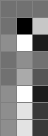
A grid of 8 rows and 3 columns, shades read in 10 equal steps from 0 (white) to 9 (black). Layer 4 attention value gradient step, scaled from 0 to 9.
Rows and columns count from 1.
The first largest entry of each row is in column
1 2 3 1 3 3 3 3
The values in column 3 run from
2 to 8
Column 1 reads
5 5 4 5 5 4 4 4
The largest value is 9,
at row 2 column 2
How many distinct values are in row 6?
3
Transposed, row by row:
5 5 4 5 5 4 4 4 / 5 9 0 4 3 0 1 1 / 5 2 8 5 6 8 7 7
